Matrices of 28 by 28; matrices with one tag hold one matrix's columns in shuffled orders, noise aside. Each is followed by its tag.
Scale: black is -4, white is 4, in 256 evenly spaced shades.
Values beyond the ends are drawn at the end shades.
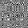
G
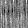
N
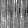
N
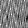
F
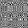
G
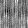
N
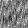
F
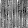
N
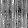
N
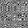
G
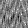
F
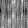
N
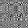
G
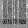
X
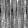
N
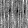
N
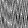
F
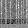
X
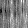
N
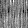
N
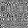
G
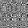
G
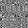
G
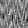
F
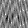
F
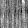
N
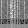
X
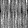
N
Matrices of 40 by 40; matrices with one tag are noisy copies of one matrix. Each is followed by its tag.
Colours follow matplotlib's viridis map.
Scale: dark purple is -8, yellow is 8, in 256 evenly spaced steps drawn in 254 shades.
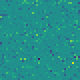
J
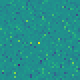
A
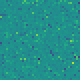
J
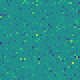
J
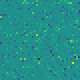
J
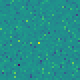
A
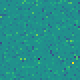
J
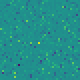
A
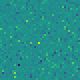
A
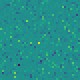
A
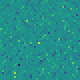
A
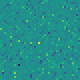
A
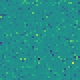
J
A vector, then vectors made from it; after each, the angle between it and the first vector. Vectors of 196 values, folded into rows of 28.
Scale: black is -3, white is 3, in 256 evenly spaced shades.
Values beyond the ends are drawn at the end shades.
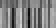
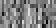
partly opposed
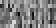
partly opposed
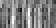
nearly opposite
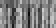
nearly parallel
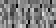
partly aligned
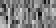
partly aligned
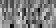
partly aligned
